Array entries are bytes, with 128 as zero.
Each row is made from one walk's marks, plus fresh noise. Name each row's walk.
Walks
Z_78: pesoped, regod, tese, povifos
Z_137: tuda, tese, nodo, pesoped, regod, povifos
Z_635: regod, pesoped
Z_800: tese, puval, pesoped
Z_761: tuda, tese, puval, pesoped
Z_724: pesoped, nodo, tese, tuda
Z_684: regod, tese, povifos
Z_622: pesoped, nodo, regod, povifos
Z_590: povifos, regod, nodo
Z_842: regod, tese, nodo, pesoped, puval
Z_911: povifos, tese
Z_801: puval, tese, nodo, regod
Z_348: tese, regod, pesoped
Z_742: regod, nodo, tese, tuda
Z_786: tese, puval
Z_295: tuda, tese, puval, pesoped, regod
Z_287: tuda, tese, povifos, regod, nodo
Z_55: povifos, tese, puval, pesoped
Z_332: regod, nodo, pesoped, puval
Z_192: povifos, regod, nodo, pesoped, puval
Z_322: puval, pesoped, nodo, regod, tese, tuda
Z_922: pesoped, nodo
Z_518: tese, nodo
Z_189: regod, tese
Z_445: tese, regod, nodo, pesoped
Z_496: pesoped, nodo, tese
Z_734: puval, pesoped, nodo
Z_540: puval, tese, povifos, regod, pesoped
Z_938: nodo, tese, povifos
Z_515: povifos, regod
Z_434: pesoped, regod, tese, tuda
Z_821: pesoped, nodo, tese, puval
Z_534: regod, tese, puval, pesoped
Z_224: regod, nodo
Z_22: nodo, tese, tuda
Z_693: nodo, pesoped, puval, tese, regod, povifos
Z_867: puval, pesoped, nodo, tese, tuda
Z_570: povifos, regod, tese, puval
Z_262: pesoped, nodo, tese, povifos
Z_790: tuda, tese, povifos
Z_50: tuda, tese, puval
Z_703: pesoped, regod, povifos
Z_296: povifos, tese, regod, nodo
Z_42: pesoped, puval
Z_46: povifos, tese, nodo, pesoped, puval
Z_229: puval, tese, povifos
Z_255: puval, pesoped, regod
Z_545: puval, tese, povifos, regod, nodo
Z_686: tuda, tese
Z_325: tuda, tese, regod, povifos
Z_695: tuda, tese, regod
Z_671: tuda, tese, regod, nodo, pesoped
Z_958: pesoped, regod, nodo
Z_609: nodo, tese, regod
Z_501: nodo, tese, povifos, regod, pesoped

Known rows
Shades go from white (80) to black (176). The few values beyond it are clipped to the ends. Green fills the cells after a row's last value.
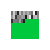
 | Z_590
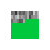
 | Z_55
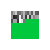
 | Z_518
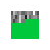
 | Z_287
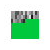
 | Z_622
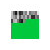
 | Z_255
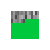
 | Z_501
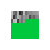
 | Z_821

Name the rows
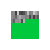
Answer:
Z_295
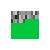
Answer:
Z_609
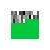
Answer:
Z_50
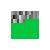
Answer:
Z_496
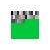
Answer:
Z_684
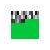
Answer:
Z_515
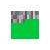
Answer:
Z_262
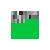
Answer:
Z_867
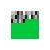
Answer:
Z_224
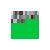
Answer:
Z_332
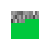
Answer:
Z_801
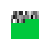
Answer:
Z_922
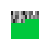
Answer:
Z_325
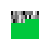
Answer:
Z_790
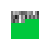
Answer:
Z_742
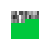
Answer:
Z_724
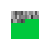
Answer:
Z_192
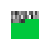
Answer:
Z_703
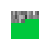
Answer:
Z_137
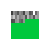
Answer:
Z_570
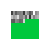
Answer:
Z_229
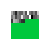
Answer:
Z_635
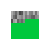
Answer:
Z_842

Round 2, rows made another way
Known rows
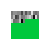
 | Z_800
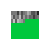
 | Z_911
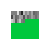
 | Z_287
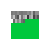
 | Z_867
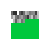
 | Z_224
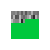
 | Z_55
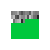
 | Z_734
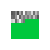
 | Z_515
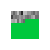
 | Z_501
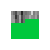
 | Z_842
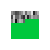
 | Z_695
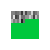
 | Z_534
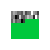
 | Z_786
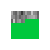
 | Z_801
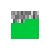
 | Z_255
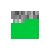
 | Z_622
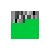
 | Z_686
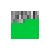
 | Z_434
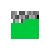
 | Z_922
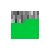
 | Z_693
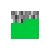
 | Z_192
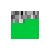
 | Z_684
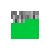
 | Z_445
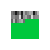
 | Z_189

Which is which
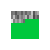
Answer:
Z_322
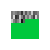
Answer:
Z_761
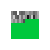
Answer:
Z_742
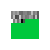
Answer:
Z_821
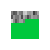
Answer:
Z_348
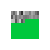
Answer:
Z_545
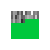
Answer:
Z_570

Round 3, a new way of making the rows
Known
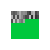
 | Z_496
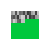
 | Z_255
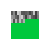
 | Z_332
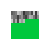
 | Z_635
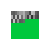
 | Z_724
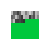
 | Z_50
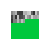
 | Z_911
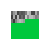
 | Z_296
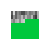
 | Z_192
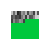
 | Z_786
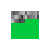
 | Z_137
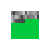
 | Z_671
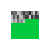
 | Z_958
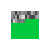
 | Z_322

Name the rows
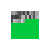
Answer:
Z_540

